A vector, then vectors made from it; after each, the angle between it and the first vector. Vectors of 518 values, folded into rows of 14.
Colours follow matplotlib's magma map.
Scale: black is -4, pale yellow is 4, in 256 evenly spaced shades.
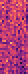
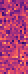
partly opposed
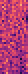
nearly parallel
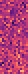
partly opposed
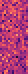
partly aligned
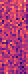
nearly parallel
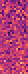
partly opposed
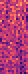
nearly parallel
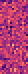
orthogonal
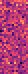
partly aligned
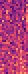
nearly opposite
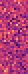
partly aligned
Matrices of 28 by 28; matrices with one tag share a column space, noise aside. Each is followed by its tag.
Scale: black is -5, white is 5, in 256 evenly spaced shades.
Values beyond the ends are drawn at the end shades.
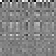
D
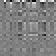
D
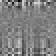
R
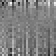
R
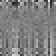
R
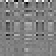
D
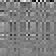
D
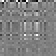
D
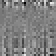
R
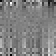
R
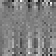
R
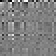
D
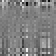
R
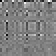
D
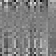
R
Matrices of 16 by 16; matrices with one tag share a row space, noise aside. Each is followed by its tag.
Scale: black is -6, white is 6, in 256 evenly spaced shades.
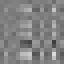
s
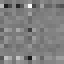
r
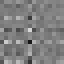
r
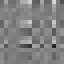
s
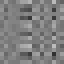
s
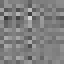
r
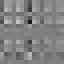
r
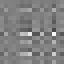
s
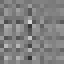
r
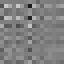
r
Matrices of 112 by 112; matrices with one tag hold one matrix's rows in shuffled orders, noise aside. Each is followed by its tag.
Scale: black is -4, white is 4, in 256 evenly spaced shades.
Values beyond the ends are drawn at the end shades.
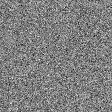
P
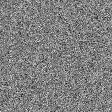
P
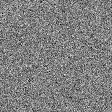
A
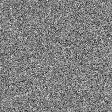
P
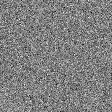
A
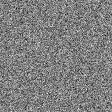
P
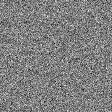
A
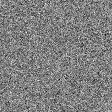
P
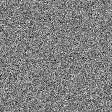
A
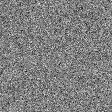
P
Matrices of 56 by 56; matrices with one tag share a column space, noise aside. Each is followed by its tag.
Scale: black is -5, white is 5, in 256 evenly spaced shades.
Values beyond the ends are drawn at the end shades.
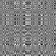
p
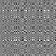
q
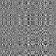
p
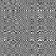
q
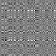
q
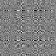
q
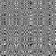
p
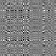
q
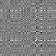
q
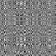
p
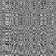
p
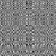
p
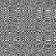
q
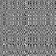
p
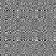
q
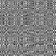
p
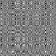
p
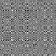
q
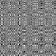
p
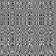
p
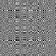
q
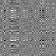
q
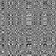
p
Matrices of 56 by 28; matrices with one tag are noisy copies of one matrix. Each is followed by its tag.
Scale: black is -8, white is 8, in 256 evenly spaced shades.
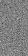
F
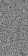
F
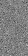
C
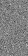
C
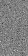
F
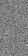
C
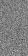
F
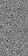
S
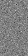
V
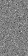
V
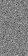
V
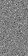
V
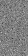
F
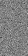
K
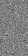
C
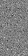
S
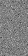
K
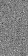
F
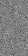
C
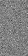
K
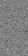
S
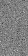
F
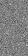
C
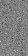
F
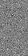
S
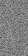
K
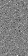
V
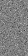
V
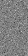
V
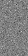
V
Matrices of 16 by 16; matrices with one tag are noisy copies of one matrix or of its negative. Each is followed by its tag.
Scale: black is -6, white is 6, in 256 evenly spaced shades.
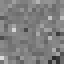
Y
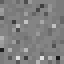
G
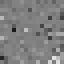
Y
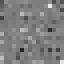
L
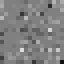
L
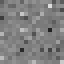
L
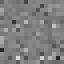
G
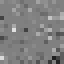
Y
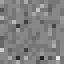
G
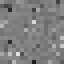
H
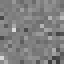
Y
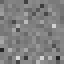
G
